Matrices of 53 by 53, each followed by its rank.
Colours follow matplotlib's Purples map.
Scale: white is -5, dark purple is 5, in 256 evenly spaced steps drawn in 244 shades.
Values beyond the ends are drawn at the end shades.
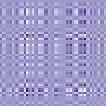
one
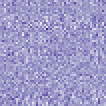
ten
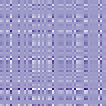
one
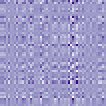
two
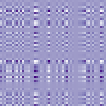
one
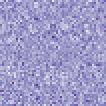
ten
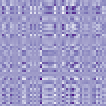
two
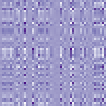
two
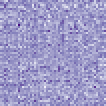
ten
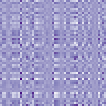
two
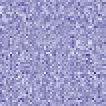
ten
